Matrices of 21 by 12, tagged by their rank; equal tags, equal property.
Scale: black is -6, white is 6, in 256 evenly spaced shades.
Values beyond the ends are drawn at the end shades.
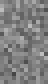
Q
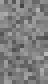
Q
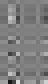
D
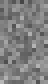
Q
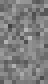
Q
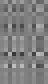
D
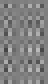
D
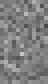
Q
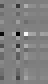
D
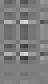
D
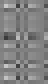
D
